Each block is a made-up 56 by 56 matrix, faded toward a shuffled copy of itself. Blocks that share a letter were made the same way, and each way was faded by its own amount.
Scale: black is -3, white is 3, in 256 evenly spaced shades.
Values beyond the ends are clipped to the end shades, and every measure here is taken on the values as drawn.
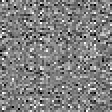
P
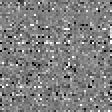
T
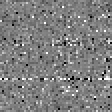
T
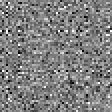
P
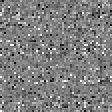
T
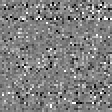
T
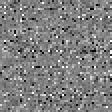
T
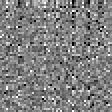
P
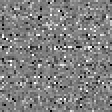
T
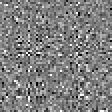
P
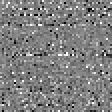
T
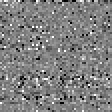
T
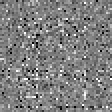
T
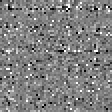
T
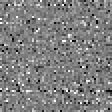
T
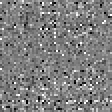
T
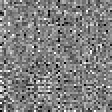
P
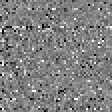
T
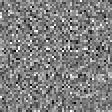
P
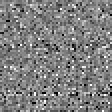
T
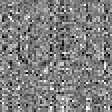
P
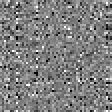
P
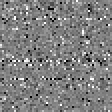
T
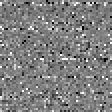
T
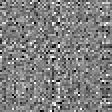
P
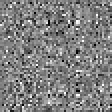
P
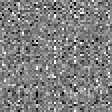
P
